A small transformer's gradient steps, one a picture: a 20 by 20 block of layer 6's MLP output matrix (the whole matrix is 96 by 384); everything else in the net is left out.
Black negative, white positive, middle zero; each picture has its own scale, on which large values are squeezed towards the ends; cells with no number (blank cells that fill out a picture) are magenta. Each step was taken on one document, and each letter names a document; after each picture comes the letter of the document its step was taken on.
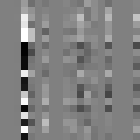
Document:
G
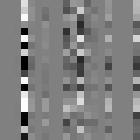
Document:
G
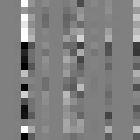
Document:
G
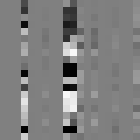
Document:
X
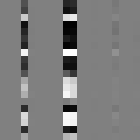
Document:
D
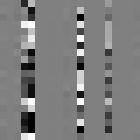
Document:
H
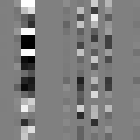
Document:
H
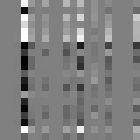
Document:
G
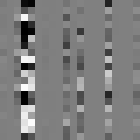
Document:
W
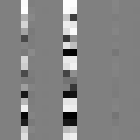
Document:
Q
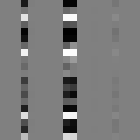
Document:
D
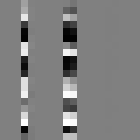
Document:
Q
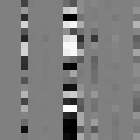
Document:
X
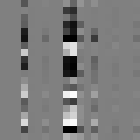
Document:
X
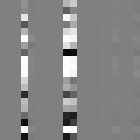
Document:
Q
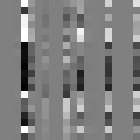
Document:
G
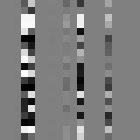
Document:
H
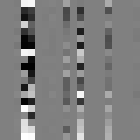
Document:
H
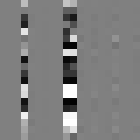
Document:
D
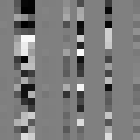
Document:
W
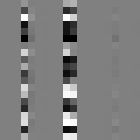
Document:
Q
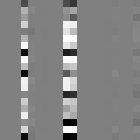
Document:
Q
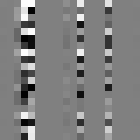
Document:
W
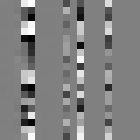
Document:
H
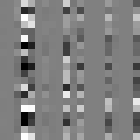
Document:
W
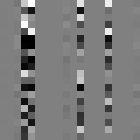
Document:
H
